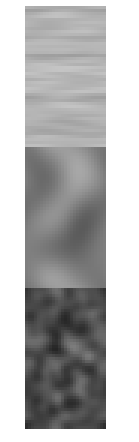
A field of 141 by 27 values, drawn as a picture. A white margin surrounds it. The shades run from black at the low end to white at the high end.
It is made of 3 by 1 panels. Panel 1,1: high, streaked across, faint in contrast. Panel 2,1: middling, smooth. Panel 3,1: low, blotchy.
